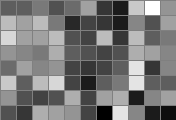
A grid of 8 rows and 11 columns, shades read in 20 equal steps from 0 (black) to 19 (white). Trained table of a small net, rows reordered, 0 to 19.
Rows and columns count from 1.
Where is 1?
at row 8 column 11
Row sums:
100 91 113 102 93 106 95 81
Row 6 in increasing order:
2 5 7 7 7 7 9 14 15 16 17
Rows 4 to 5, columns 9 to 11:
13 12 10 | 17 4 10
